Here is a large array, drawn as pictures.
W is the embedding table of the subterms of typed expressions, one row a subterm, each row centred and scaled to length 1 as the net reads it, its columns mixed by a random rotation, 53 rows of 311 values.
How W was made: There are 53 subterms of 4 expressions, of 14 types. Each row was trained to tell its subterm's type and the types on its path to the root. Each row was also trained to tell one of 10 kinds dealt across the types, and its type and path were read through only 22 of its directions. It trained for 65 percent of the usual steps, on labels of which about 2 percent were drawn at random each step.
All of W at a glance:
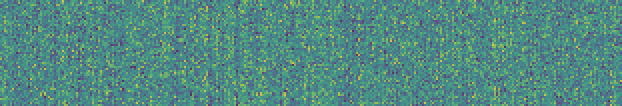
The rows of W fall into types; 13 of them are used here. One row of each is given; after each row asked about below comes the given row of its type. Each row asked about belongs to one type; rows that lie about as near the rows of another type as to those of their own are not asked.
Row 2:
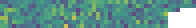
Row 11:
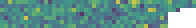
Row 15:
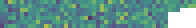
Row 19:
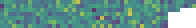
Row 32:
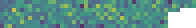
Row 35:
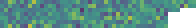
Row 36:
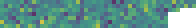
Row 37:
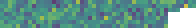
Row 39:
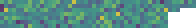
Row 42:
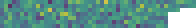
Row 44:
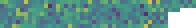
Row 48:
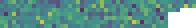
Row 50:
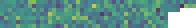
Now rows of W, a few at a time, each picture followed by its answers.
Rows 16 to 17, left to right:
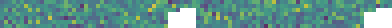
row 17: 32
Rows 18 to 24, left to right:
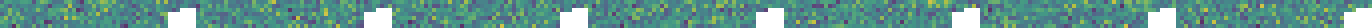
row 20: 19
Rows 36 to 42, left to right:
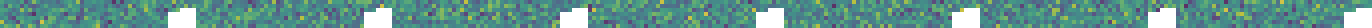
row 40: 37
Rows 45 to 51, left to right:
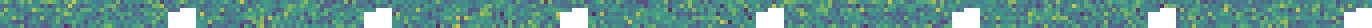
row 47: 19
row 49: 44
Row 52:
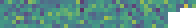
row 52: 48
